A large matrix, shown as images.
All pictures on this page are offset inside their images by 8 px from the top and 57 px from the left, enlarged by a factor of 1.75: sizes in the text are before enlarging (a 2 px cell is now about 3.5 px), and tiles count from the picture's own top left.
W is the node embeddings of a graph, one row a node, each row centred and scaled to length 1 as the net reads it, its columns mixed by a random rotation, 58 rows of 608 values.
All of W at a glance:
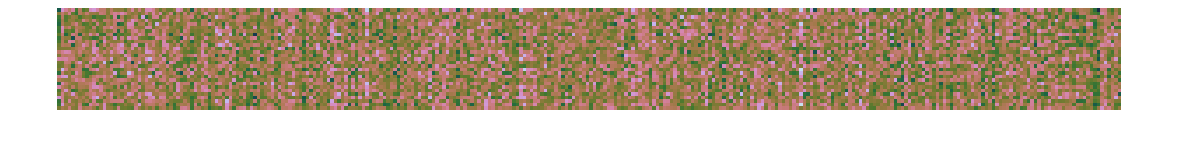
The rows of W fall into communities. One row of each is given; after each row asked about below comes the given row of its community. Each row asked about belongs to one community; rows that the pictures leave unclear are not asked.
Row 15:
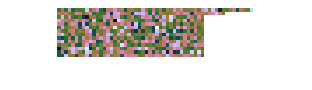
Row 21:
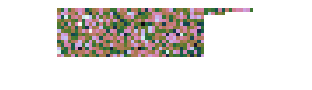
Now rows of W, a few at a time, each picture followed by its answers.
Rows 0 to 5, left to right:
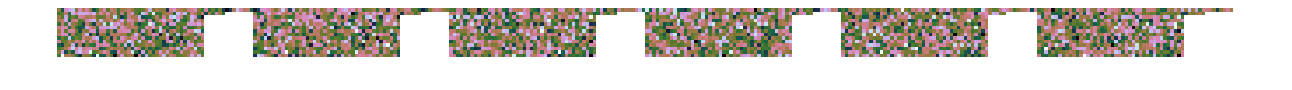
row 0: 15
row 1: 15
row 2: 21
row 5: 21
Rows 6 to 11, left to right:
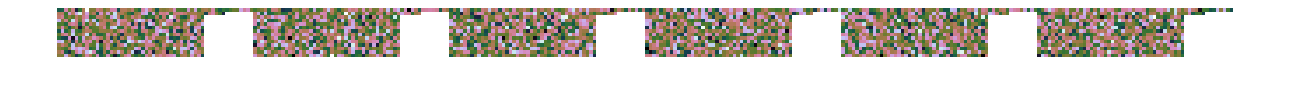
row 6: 15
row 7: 21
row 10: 21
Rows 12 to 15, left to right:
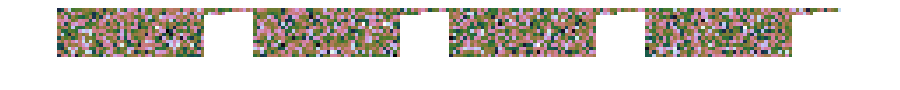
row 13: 21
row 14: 15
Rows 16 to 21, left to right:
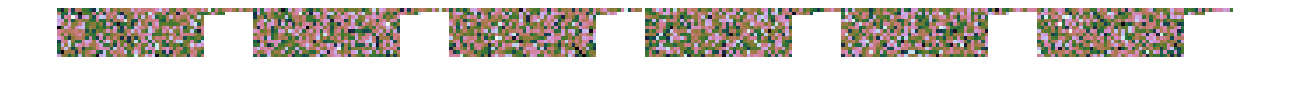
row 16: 21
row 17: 21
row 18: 21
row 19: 15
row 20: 21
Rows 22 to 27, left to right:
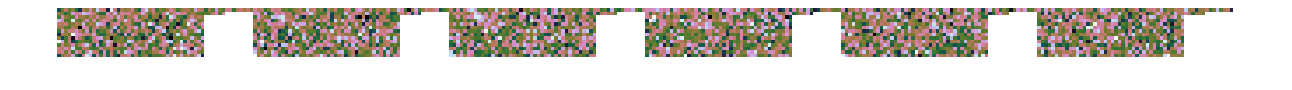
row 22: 15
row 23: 21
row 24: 21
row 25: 15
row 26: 15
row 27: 15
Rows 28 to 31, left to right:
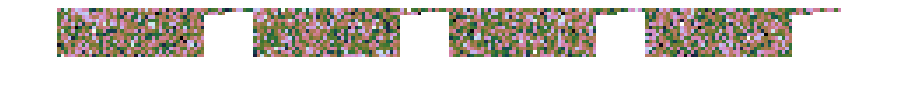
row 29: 15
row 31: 21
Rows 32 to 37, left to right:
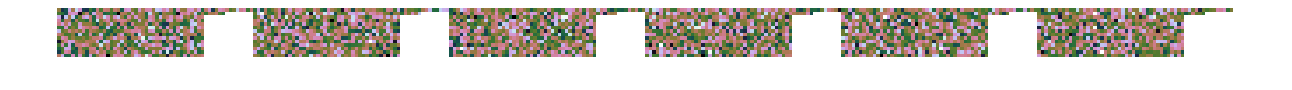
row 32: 21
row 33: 21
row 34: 15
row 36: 21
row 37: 15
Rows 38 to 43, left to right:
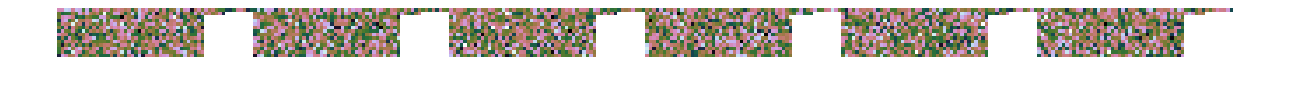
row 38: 15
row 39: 15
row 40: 15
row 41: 21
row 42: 15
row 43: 21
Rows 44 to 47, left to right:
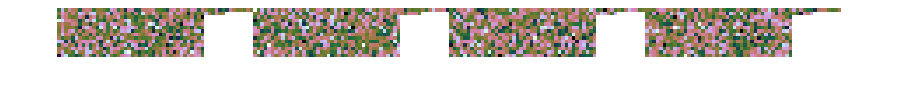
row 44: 15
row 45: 15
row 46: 21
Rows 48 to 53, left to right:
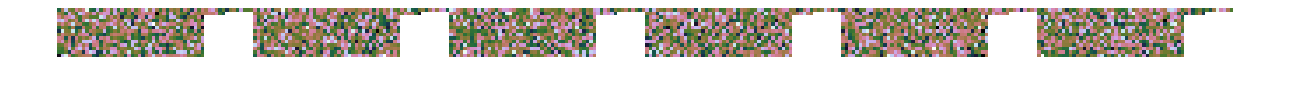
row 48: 15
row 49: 15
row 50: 15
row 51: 15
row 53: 21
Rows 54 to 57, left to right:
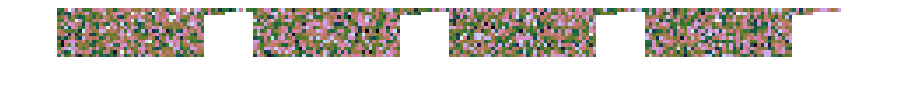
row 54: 15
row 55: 15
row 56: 15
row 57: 21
